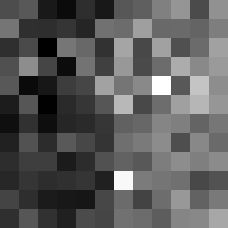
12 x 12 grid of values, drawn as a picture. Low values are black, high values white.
The bottom left is the smoothest part. The right part is higher, past a seam about 50% of the way across. The ninth with the highest average is the middle right.
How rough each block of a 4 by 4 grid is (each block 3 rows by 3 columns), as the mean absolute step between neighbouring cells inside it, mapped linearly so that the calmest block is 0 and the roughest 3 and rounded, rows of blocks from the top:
1121
2231
0001
0011
